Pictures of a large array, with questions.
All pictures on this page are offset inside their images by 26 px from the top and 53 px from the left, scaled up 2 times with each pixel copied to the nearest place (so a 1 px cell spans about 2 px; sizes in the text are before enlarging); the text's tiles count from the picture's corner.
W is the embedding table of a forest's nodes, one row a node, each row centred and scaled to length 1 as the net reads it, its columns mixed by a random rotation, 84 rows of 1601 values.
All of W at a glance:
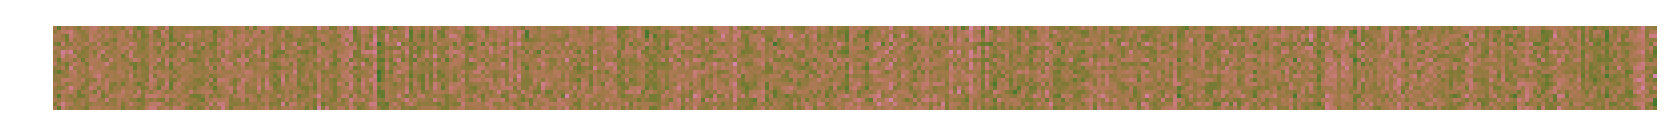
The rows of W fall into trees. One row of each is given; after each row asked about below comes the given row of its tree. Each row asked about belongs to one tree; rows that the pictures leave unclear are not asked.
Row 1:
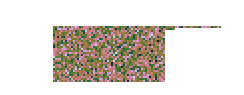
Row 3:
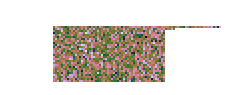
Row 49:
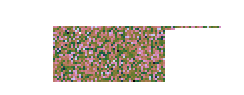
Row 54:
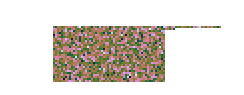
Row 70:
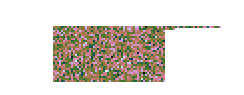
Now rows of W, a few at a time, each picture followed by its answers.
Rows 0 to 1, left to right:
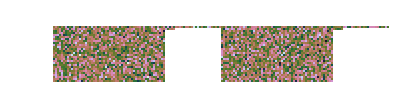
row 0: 49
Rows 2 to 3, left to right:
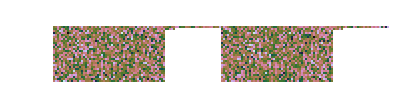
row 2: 3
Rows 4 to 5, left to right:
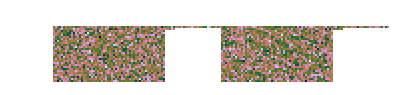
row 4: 49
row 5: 1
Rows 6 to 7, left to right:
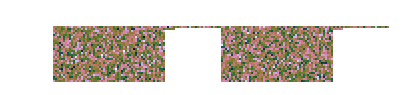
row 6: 54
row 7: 49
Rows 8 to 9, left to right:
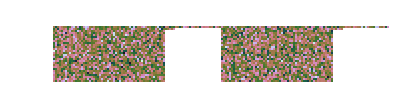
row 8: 1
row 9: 49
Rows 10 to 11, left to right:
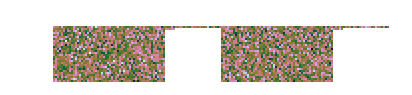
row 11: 49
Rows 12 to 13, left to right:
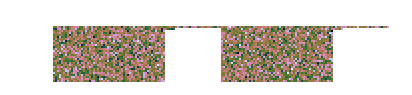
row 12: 1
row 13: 49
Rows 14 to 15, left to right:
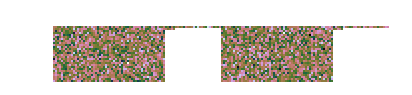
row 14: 49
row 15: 3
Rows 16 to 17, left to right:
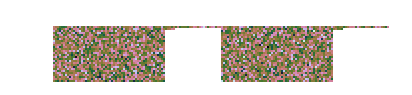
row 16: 70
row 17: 54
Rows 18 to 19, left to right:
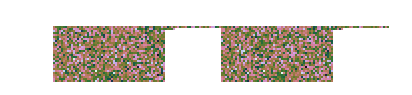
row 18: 70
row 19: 70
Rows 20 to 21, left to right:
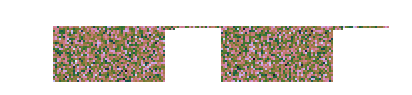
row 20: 54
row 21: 3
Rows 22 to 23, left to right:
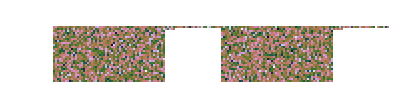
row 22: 49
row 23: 49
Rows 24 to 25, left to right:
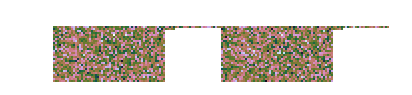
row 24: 1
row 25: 1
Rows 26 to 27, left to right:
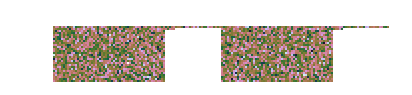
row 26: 49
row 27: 54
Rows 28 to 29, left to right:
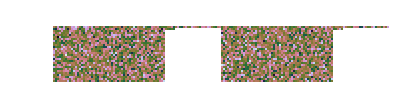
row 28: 1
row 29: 3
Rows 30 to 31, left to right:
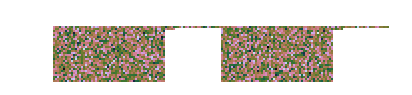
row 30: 49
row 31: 54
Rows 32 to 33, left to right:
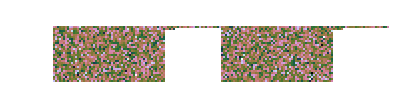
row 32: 54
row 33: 70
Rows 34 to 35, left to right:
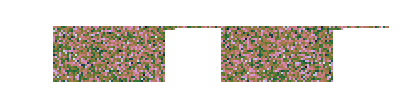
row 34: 70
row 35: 70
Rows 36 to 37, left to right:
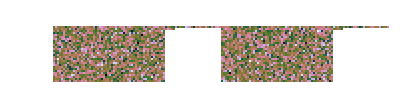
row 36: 3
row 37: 3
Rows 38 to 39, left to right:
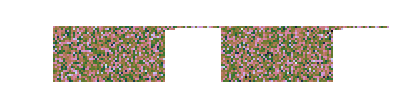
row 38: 49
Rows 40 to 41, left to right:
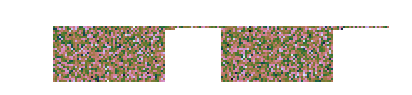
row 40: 1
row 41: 54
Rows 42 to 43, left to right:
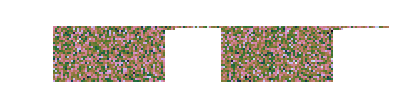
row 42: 49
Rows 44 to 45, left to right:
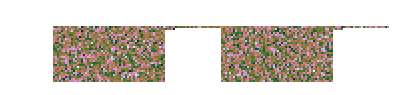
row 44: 54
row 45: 49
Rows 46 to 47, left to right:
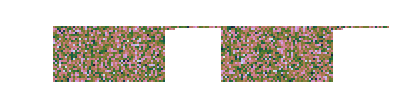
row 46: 70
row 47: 70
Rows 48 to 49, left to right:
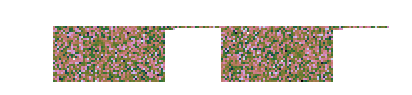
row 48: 70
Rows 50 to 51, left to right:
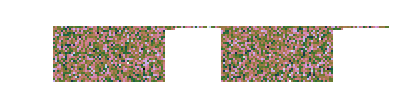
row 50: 49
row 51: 54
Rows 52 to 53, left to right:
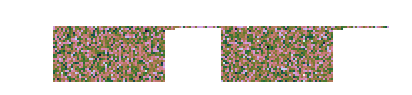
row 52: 49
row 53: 54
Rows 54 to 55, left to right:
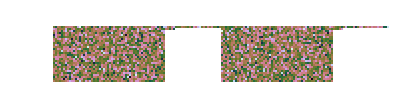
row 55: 70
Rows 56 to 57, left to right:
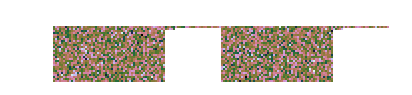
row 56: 3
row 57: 49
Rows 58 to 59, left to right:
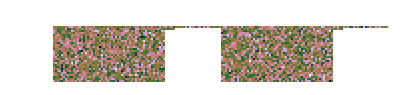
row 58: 54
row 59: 3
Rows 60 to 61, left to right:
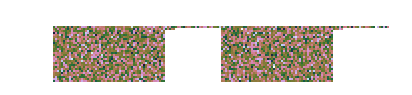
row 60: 3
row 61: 49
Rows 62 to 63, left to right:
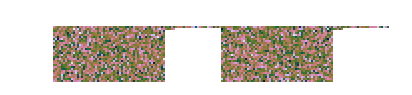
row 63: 1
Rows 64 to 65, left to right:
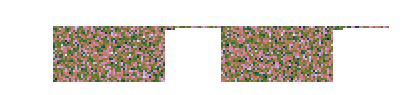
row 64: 1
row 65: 1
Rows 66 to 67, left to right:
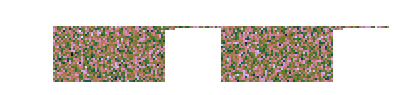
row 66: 70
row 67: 49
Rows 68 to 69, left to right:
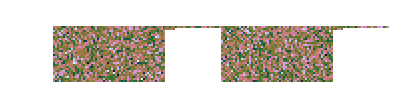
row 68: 70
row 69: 70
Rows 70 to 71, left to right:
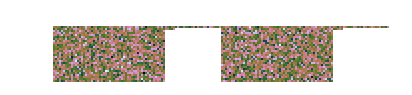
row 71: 3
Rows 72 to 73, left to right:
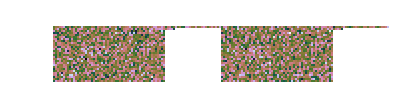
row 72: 3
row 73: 3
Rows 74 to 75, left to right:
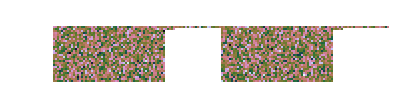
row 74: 49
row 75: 54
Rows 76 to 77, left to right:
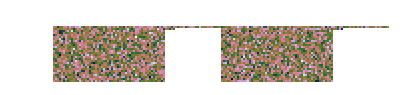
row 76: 54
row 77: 54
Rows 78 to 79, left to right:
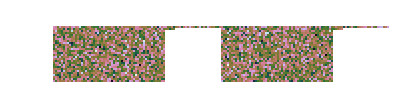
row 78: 54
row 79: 70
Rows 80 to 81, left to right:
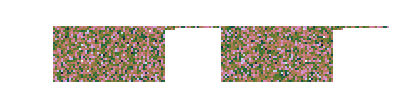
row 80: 3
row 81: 70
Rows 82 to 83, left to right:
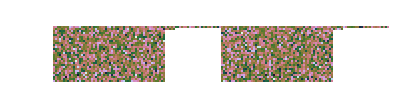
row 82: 54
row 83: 3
